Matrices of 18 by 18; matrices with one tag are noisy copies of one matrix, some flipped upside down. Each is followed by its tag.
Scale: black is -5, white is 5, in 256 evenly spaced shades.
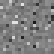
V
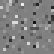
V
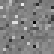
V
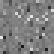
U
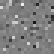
V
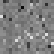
U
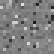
V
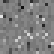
U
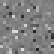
V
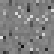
U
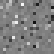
V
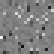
U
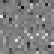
U
